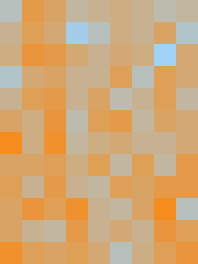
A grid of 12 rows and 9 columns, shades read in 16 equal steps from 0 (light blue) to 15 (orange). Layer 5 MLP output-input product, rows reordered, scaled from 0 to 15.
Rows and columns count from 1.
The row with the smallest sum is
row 2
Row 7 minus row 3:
7 -5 2 -3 1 0 -1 7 0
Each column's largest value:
15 13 14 14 11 12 11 15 13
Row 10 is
10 13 11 14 7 6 10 15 4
